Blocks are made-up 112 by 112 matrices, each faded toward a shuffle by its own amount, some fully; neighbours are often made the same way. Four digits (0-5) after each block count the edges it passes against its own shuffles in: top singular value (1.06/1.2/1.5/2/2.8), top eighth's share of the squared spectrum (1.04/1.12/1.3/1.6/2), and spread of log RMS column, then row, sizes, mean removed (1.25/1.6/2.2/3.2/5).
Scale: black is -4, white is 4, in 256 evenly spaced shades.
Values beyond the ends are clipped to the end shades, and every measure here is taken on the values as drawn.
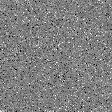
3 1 0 0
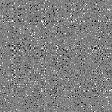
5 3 2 2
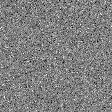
0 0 0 0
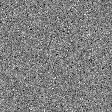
0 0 0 0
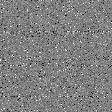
3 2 0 1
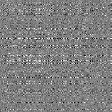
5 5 2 4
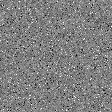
1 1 0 0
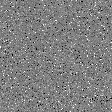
0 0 0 0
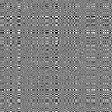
5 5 4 4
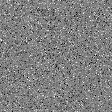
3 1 0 0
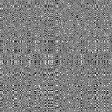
5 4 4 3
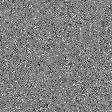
0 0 0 0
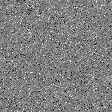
3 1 0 0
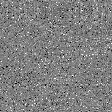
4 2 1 1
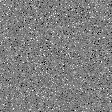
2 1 0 0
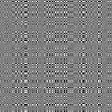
5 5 5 5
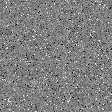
0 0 0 0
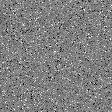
2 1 0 0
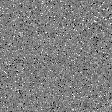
3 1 0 0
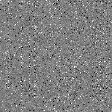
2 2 2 1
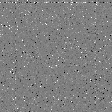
4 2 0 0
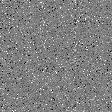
2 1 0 0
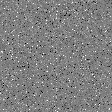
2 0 0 0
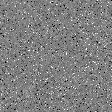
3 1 0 0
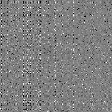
5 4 3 2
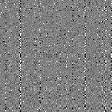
5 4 3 2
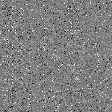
3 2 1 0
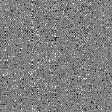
4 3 2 1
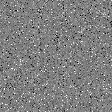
3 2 1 0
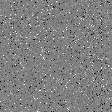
3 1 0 0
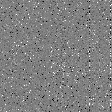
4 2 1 0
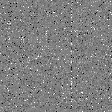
3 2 1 0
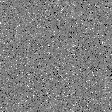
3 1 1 0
